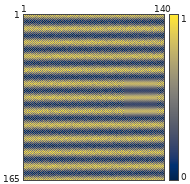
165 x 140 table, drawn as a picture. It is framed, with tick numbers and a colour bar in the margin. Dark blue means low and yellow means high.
Stripes: horizontal, repeating 12 times. Odd patch: calmer, in the middle right. Slope: none. Calmest part: middle right. Odd rows or columns: none.
